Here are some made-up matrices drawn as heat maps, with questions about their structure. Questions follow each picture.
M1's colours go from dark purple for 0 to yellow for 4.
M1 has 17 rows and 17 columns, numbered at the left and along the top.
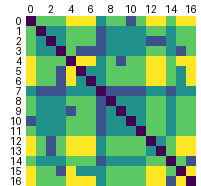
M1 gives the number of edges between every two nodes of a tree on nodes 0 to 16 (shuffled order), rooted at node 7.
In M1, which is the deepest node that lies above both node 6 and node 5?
3
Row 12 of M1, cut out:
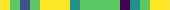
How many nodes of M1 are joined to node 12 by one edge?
1
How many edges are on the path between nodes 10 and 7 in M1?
1
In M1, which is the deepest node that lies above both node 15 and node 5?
3
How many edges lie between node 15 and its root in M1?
2
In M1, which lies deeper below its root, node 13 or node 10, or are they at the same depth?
node 13
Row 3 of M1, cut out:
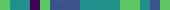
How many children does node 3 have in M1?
3
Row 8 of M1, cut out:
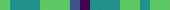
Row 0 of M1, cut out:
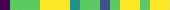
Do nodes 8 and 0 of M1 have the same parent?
no
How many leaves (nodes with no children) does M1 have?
11
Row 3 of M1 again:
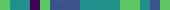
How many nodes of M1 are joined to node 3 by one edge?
4
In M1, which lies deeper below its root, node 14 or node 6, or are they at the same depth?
node 6
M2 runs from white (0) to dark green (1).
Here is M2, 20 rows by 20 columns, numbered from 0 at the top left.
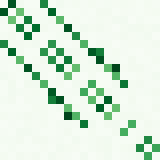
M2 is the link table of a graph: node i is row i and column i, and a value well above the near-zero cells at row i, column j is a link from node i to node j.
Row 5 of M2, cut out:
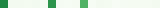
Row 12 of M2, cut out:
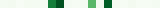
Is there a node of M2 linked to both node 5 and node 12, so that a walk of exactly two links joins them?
yes
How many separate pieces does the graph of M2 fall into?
2
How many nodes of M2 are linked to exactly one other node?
3
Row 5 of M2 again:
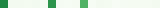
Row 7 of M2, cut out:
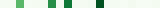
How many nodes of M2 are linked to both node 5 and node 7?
1
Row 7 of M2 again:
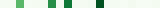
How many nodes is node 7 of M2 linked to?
4
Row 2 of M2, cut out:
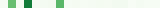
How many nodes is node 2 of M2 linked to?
3
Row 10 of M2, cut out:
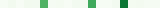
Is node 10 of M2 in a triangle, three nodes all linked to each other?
no
